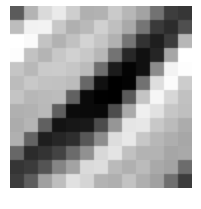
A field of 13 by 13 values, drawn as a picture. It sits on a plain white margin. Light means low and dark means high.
Grain: diagonal, up to the right. Ninth with the lowest average: top left. Ninth with the highest average: centre. Slope: none.
